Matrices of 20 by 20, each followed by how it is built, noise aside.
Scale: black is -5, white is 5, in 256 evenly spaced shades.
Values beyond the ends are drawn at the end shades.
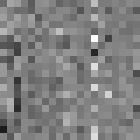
uneven columns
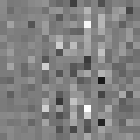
uneven columns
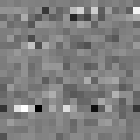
uneven rows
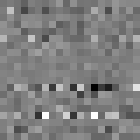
uneven rows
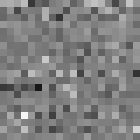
uneven rows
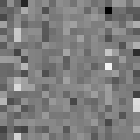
uneven columns
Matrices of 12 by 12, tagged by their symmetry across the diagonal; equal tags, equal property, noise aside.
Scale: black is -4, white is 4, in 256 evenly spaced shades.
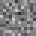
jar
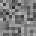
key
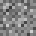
key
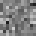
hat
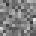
hat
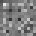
key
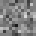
jar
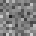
hat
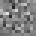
jar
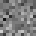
hat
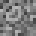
key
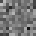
key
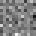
jar
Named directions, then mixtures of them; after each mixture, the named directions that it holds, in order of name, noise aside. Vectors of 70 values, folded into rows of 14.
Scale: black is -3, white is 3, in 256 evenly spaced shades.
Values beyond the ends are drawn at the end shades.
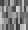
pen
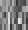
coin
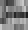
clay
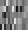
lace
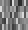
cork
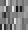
lace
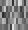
cork, lace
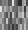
cork, pen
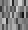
cork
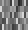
cork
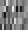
lace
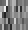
lace, pen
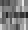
clay, pen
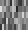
cork, lace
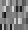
coin, lace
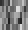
coin, pen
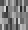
lace, pen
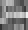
clay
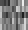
clay, pen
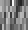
coin, cork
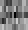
clay, cork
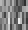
coin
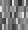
cork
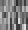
coin, pen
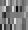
lace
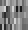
lace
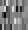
lace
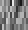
coin, cork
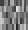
pen
